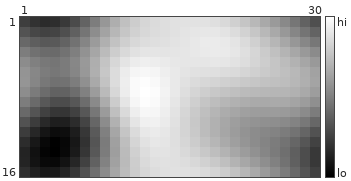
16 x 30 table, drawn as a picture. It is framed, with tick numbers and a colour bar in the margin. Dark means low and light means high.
Stripes: none. Ninth with the lowest average: bottom left. Calmest part: top middle. Lone odd cells: none.
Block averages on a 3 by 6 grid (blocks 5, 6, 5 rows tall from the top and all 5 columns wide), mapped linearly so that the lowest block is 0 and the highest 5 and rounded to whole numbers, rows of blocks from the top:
235543 / 235443 / 024432
